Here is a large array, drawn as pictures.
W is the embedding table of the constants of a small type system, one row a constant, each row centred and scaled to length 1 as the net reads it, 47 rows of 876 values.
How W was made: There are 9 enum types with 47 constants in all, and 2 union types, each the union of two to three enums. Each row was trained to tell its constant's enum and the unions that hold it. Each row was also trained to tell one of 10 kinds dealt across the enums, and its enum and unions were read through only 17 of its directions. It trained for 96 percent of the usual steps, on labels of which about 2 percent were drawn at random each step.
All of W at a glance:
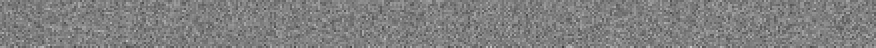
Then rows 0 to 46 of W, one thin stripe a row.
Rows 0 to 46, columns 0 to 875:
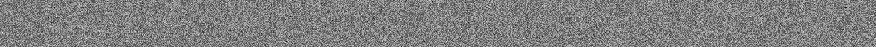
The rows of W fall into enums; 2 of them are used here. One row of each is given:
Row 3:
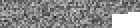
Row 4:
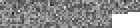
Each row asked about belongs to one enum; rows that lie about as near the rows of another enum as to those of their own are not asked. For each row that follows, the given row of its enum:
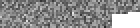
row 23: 4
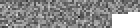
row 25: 4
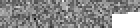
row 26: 3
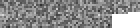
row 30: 3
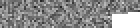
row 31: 3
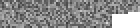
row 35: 4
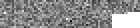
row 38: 3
